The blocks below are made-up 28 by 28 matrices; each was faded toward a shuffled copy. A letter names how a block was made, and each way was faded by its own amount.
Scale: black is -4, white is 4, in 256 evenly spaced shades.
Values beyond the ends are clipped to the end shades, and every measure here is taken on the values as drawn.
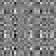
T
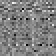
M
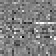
M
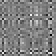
T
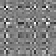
T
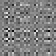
T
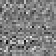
M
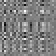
T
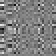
T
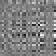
T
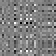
T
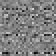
M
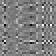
T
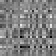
T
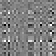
T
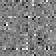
M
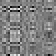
T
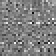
M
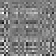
T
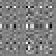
T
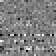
M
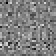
M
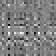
T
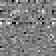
M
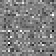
M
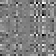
T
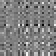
T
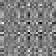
T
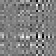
T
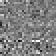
M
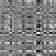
T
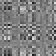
T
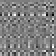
T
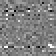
M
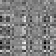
T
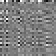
T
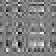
T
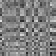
T
